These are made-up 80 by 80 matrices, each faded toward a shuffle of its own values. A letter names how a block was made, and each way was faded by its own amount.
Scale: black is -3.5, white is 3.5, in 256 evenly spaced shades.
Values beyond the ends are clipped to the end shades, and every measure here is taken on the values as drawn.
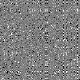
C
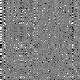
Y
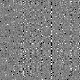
C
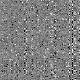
C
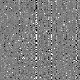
C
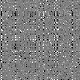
Y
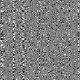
C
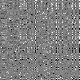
Y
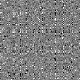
C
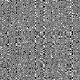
C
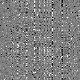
C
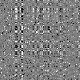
Y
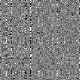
C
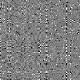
C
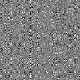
C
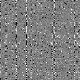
C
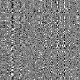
C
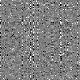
C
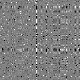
Y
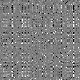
Y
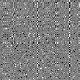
Y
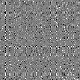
Y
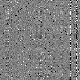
C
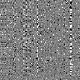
C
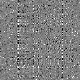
C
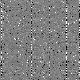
C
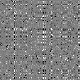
Y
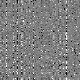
C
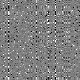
Y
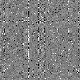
C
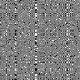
Y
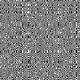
Y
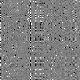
Y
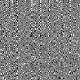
C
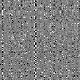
C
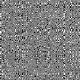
C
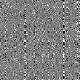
C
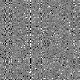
C
